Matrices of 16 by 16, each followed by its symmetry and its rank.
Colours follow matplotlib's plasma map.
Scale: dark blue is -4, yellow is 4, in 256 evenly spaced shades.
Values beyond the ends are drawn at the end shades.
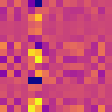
neither, rank two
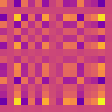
symmetric, rank one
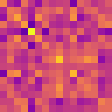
symmetric, rank three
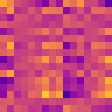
neither, rank two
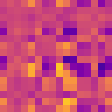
antisymmetric, rank two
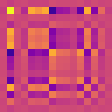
symmetric, rank one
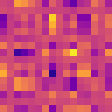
antisymmetric, rank two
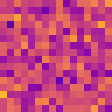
neither, full rank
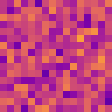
neither, full rank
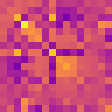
symmetric, rank three
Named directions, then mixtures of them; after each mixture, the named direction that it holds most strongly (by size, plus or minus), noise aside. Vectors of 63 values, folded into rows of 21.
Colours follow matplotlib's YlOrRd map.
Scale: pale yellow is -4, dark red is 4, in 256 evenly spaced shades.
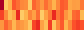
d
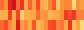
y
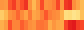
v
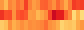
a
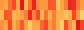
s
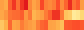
v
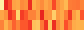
d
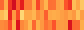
y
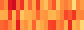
y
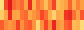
d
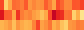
a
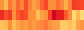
a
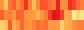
a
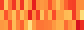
s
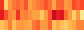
a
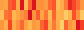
s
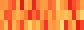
s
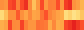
v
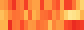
v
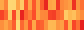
y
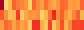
d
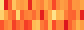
d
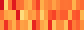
d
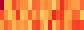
d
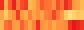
v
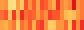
y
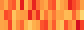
s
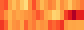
v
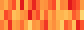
s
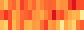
a
